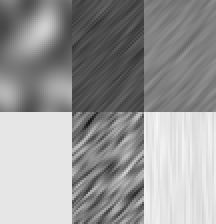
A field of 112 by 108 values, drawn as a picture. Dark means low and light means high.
It is made of 2 by 3 panels. Panel 1,1: middling, smooth, strong in contrast. Panel 1,2: low, slanting up to the right, faint in contrast. Panel 1,3: middling, slanting up to the right, faint in contrast. Panel 2,1: very high, flat. Panel 2,2: middling, slanting up to the right, strong in contrast. Panel 2,3: very high, streaked downward, faint in contrast.
